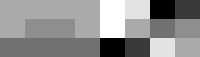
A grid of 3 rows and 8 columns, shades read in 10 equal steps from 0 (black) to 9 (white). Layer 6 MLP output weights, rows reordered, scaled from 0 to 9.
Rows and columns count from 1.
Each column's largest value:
6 6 6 6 9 8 8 6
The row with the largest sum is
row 2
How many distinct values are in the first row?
5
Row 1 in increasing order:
0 2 6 6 6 6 8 9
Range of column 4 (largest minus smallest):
2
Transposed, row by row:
6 6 4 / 6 5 4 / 6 5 4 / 6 6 4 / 9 9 0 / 8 6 2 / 0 4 8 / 2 5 6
